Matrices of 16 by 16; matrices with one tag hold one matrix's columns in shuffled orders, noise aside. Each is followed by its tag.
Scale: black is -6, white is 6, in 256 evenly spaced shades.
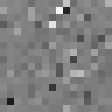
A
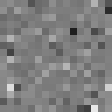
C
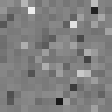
A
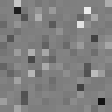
A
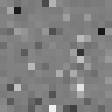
C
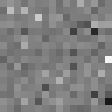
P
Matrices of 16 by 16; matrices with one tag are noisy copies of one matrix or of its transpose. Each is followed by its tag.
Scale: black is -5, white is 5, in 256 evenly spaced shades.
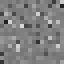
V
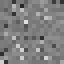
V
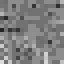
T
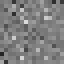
V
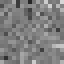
T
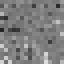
T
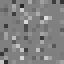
V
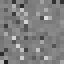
V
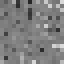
T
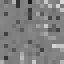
T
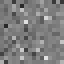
V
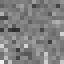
T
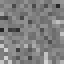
T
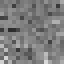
T
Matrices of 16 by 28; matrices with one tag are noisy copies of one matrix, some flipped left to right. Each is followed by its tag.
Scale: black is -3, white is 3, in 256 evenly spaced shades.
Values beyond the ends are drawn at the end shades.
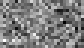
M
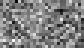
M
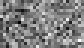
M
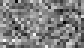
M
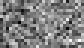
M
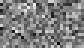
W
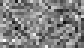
M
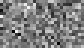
W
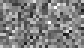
W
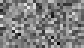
W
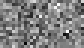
W
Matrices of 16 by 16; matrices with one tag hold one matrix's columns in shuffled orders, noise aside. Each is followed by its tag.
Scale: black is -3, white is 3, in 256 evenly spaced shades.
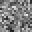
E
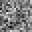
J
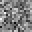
J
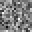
J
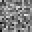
E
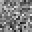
E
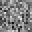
J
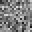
E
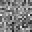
E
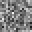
J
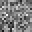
E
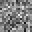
E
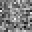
J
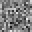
J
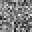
E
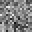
E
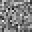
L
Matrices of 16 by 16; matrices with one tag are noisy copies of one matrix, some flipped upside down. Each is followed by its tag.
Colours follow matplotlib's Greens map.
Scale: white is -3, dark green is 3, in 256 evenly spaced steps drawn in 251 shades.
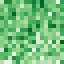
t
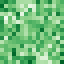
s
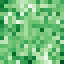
s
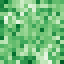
s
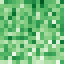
t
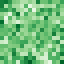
s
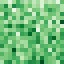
t
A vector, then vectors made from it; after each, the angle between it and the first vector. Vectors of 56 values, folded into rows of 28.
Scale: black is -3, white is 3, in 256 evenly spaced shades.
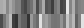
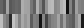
nearly opposite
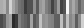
nearly parallel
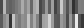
partly opposed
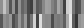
partly aligned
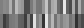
orthogonal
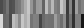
nearly opposite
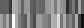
partly opposed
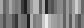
partly aligned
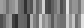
nearly parallel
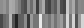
nearly parallel
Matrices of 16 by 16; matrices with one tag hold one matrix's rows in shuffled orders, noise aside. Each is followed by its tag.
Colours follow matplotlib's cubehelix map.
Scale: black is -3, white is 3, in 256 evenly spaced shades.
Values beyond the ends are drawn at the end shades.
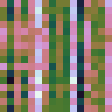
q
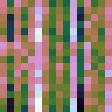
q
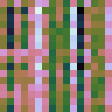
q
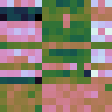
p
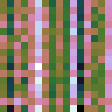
q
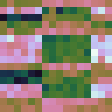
p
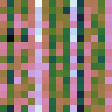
q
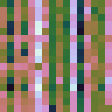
q
